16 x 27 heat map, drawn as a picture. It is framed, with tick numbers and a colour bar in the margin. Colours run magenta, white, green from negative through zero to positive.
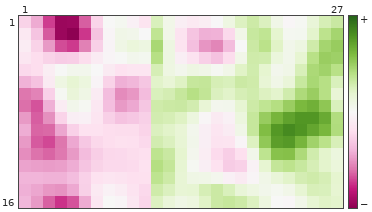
On average the colour sits 50% of the way up the scale. The ninth with the highest average is the middle right. No lone cell stands out from its neighbours. A vertical seam about 40% of the way across splits the table, and the right part is higher.
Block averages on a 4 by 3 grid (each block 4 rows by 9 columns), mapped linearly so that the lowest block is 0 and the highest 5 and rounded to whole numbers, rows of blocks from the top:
024 | 134 | 025 | 033
